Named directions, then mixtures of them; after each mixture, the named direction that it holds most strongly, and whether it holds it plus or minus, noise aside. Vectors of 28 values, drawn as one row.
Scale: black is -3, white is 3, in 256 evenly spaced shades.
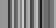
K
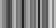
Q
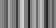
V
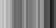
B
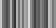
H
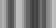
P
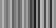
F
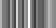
H, plus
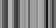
V, plus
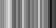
Q, minus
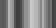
P, minus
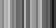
B, plus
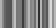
Q, plus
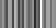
K, minus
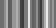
V, minus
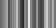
V, minus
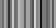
K, plus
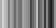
B, plus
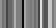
Q, plus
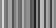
F, plus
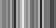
Q, minus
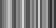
Q, minus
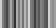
H, plus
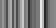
V, plus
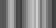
P, minus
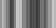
P, plus
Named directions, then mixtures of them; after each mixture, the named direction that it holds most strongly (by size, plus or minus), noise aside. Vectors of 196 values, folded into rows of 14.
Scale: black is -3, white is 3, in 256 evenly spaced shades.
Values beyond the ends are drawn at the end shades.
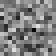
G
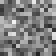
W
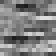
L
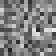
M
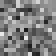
G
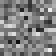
M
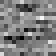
L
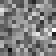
M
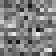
M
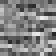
L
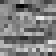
L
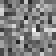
M
